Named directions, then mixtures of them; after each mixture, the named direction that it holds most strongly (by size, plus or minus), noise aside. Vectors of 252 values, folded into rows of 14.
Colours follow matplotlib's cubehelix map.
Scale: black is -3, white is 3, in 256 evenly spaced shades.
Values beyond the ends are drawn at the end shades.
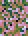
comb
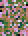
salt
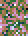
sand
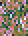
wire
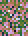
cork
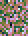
cork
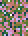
cork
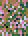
cork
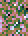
sand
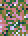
sand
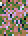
wire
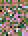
cork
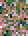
sand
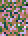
comb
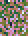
comb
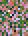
cork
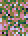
sand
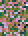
salt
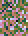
comb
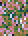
wire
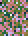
cork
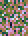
cork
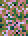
sand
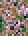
sand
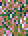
wire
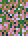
cork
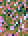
wire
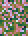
comb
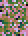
salt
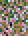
comb
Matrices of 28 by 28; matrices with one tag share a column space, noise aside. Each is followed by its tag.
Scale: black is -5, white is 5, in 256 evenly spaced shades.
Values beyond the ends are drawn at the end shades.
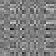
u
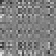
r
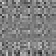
r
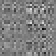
u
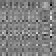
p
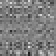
r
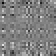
r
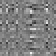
u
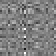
u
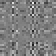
r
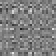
u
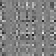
p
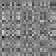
p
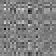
u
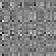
p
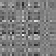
p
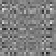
u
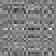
u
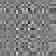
u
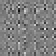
u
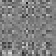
r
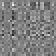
p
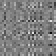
p
